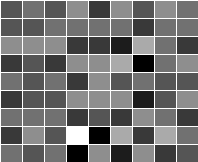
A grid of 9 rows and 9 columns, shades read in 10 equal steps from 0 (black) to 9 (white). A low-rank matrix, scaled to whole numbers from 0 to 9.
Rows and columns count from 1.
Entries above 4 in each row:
3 0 4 4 1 4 1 4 2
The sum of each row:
34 32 32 32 31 32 30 37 27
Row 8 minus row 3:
-3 0 -2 7 -2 5 -4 2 2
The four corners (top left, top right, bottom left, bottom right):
3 4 4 3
